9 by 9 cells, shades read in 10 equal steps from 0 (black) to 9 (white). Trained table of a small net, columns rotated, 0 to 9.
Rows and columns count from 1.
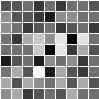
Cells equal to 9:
1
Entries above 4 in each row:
0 3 1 5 3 2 3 5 3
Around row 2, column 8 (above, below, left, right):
4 4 5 4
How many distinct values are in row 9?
5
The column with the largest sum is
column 6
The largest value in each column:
6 6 6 9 5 8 6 8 4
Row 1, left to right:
3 3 4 2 4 2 4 4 3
